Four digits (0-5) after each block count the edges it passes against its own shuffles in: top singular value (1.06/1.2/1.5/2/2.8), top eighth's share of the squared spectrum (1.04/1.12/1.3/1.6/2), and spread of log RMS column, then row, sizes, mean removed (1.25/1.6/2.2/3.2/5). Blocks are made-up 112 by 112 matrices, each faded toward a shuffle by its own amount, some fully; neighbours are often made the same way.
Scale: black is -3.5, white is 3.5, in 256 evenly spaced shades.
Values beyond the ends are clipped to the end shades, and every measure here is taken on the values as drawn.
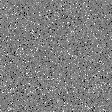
2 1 0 0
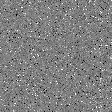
2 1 0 0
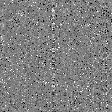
3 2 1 0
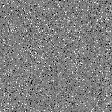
3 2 1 0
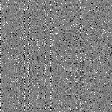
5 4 3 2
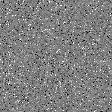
2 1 0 0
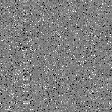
4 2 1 1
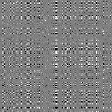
5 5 4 4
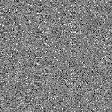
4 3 1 1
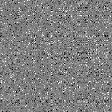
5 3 2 2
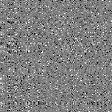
4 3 2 2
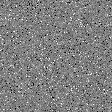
0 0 0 0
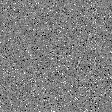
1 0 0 0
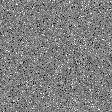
0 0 0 0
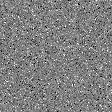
0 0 0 0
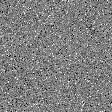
0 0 0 0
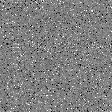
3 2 0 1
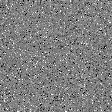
2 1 0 0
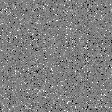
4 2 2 1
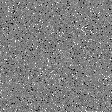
2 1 0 0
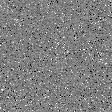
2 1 0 0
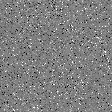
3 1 0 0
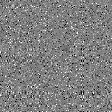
4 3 2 2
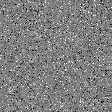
3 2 0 0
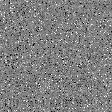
3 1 0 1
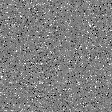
2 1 0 0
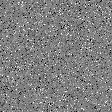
0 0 0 0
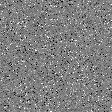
1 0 0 0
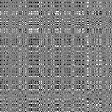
5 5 4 4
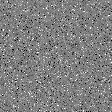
2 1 0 0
